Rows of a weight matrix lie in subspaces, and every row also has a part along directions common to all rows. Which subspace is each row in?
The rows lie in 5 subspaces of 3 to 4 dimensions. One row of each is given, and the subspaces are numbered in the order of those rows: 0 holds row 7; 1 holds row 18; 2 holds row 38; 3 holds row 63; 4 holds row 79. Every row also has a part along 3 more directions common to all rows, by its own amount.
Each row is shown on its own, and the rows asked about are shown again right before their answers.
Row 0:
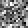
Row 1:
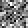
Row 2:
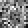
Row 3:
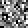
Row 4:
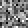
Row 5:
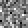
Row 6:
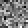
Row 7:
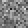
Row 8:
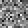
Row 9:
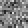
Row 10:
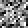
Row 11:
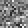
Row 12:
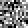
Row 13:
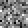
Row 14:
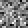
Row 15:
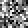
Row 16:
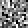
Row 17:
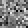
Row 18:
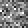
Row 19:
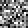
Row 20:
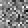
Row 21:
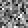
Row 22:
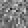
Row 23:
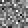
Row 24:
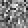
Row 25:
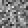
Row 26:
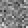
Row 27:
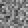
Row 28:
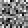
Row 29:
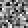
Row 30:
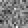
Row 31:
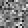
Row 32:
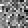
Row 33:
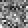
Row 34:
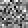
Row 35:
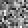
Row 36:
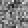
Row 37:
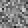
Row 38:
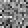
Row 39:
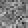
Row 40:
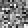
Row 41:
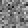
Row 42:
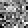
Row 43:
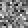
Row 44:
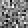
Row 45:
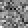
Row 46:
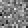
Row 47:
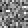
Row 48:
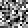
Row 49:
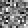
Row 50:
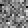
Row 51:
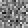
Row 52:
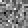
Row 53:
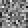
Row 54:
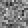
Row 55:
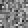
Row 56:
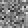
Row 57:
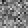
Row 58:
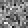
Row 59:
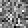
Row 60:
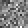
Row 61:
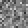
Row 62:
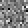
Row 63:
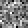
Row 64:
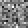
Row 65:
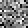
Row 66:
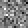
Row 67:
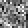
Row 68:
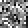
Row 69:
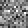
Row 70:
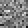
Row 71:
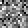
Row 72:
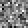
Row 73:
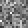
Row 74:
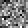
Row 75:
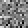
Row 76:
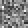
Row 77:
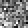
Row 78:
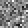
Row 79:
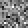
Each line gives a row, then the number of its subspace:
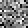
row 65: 2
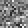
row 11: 1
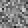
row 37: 0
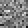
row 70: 2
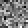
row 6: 2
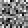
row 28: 2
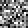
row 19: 2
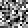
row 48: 1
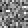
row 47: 2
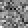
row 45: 4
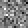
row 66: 0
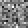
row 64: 4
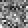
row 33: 4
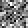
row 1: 3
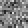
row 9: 3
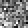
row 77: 4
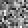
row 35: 2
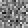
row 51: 1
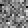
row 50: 1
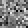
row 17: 0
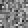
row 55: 1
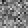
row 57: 0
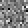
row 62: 1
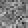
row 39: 3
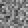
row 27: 1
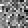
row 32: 1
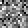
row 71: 0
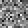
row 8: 0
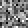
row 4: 0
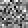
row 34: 2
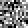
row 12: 3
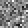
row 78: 1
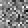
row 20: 1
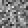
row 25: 3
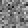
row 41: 3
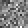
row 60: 2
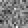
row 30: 3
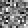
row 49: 4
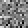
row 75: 2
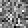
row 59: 0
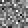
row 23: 0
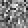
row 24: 0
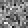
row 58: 4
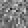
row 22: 0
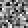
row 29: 0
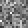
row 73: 3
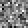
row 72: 0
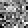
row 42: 4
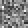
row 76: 4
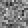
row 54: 3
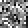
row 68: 4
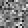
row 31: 1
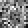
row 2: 4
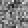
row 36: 3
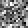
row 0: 3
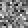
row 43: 0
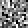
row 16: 4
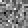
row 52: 1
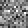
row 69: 2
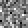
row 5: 3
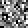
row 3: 4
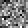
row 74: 2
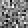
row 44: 4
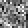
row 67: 4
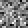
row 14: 3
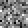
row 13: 3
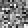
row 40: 4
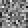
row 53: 4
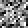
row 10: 3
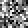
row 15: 0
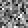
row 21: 0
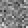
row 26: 2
